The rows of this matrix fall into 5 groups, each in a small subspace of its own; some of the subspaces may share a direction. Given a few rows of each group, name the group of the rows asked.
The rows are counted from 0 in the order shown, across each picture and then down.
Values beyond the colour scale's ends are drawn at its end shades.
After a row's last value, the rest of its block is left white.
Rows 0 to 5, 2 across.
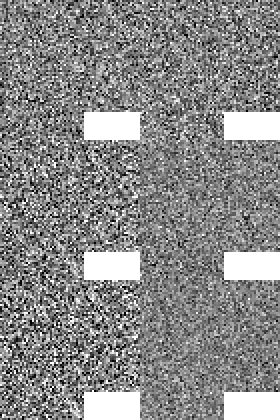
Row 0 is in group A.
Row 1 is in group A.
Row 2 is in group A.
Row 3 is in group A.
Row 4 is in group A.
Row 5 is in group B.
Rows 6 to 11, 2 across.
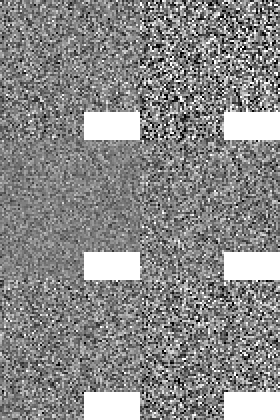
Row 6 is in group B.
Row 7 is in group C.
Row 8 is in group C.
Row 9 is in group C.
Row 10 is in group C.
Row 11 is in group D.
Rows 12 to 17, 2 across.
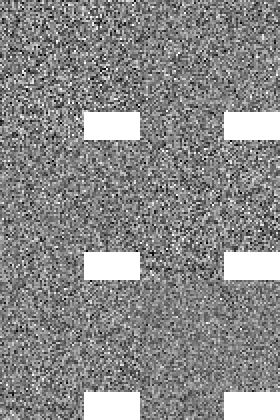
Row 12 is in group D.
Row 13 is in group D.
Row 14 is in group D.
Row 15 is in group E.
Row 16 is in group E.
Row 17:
C
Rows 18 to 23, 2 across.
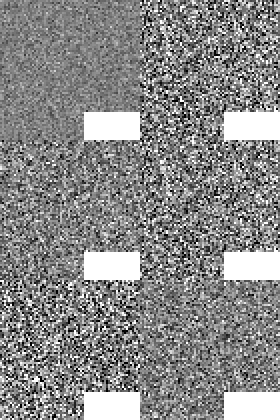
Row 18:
C
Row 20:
C
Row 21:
B
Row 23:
C
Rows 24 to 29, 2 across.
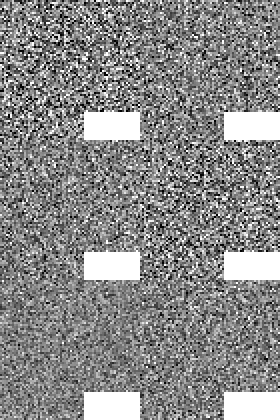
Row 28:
C
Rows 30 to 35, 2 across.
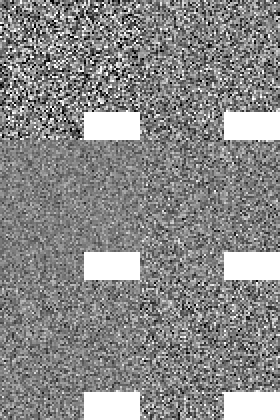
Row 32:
B
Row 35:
B
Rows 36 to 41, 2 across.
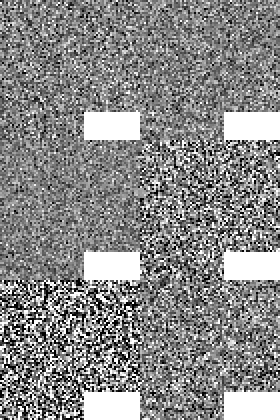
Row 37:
E
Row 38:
E
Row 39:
E
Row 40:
C
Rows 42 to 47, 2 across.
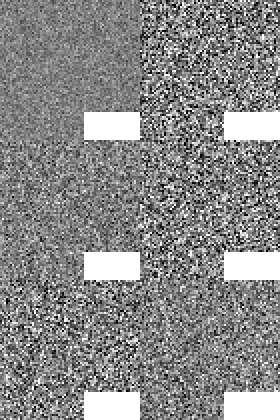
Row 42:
B
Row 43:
D
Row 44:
D
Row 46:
D
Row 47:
B
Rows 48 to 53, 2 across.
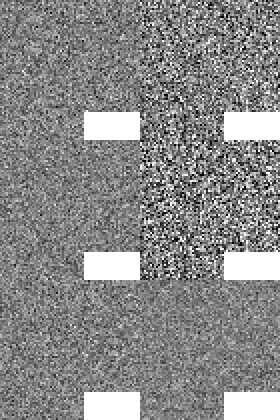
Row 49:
C
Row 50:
A
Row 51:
D
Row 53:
E
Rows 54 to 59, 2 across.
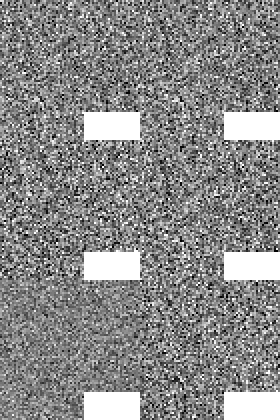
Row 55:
B
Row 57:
B
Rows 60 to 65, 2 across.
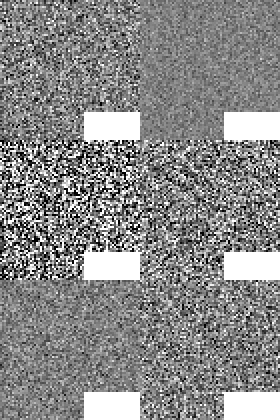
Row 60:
D
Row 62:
A
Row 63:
A
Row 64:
A
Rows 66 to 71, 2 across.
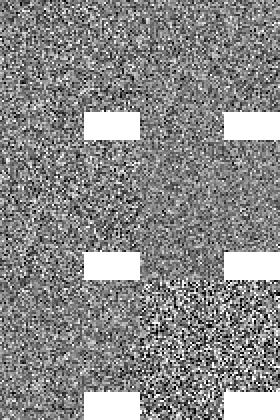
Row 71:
E
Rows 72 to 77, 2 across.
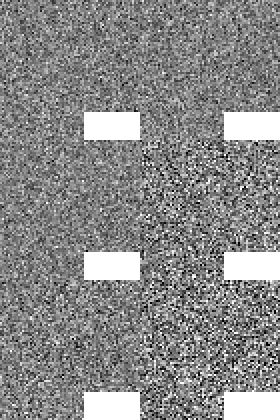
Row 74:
D
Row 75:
C
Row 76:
A
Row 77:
A
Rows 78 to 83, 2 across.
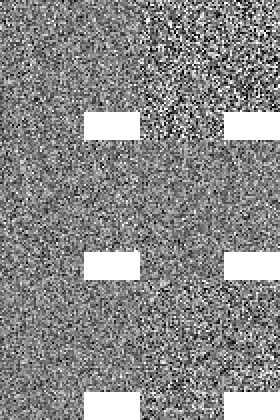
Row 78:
D
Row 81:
C
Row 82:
E
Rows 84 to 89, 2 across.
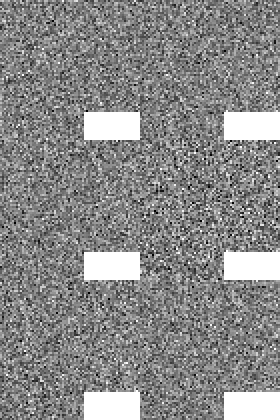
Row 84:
D
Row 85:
D
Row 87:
E
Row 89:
A
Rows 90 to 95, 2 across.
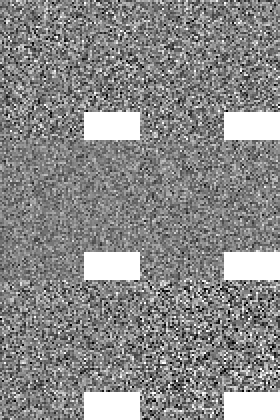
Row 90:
D
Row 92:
D
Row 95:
E
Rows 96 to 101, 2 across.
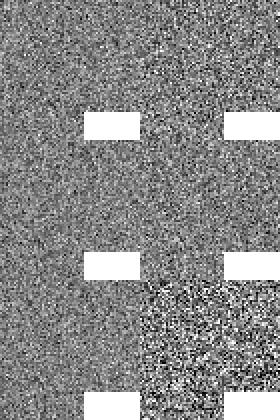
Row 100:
B
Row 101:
E
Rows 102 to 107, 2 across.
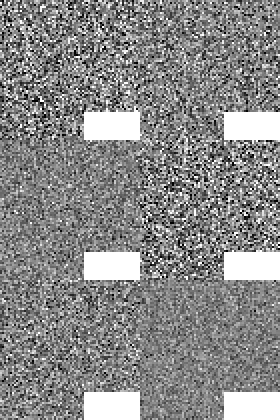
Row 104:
E
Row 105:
A
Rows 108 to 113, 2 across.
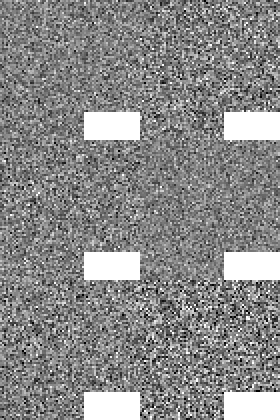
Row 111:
E
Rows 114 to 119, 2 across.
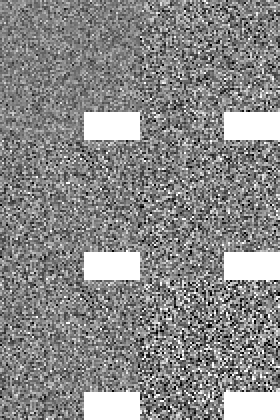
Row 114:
E
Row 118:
C
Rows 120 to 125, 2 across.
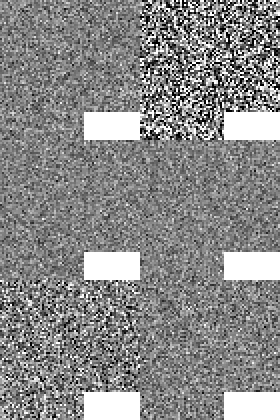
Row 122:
A
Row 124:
B
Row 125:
B
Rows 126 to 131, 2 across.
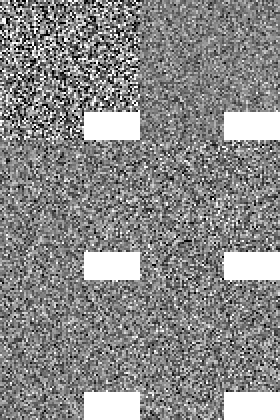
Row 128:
D
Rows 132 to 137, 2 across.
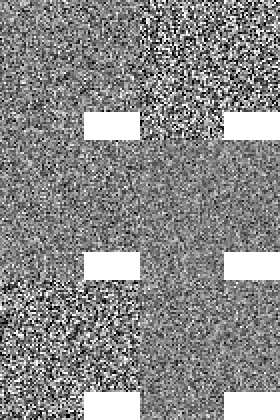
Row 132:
E
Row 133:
D
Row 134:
B
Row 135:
C
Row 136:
C
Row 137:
C
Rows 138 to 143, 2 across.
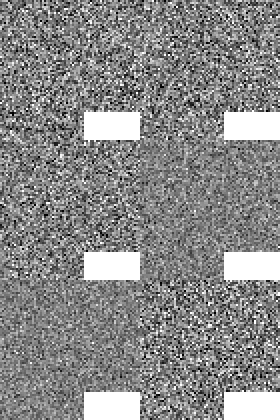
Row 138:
E
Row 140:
A
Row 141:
C
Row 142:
E
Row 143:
E
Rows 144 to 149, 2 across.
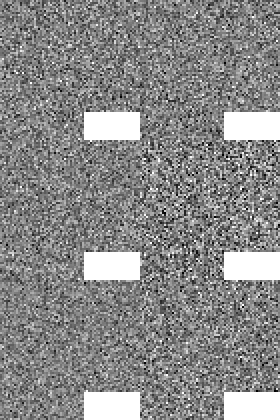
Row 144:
E
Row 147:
D
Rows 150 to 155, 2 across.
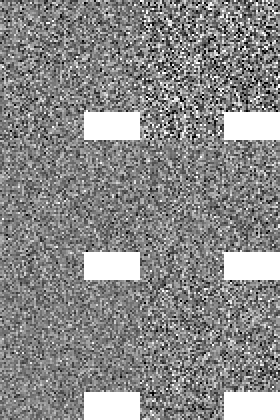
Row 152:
D
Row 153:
D
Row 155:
E
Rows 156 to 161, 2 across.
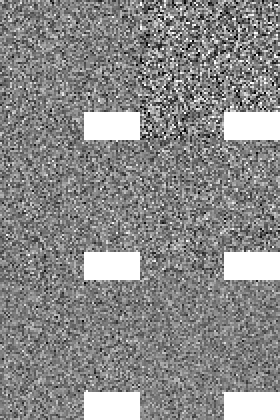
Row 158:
A
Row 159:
E
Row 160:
D
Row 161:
C
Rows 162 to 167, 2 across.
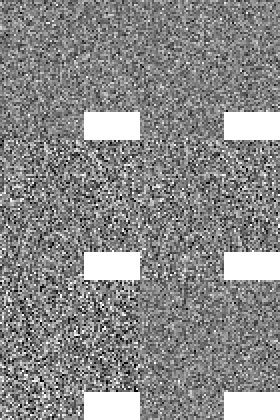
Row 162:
C
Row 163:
C
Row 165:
C
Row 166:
B
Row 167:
C
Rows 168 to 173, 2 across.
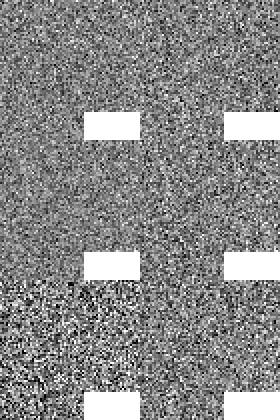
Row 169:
B
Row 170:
B
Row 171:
B
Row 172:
C
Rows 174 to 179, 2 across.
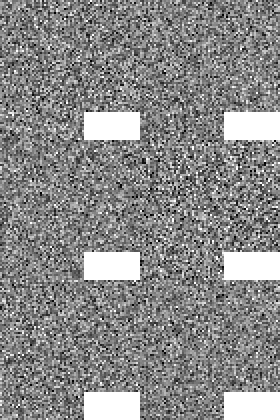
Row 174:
E
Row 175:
D
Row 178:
D
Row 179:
D
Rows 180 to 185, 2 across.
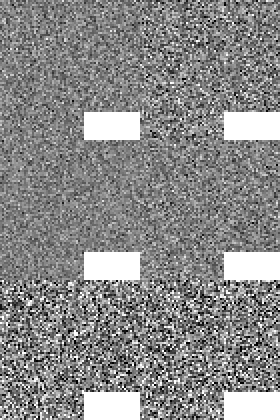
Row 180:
D
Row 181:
C
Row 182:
C
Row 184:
C
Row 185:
A
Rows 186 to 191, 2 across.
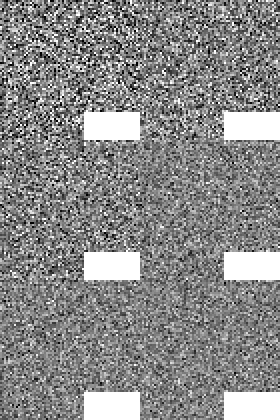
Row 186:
A
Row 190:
D
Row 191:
D
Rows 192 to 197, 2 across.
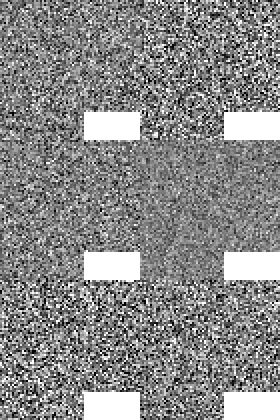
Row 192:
E
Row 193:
C
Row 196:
D
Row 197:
D
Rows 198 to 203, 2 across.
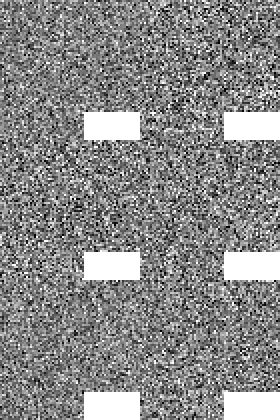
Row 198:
C
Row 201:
D
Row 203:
D
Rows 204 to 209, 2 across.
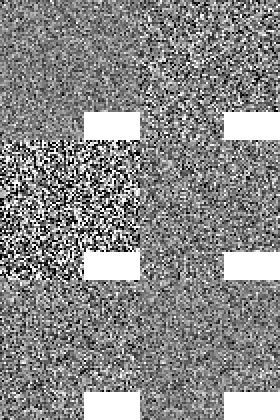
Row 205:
A
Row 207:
B
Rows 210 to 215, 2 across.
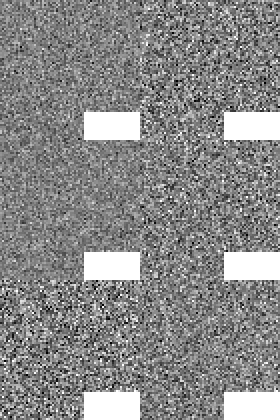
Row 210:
E
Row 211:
C
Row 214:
B
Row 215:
B
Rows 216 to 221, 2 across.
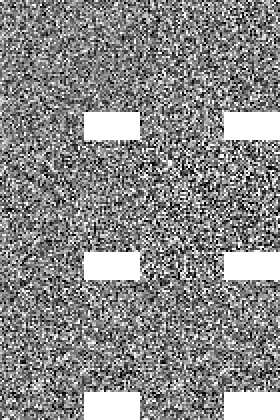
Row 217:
D
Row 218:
A
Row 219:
B
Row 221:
E
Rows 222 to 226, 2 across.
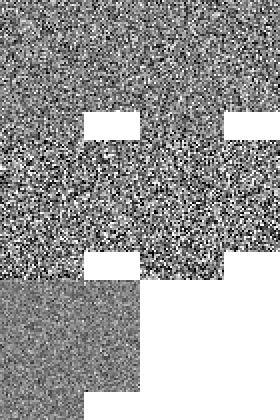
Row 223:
C
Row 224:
C
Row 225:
E
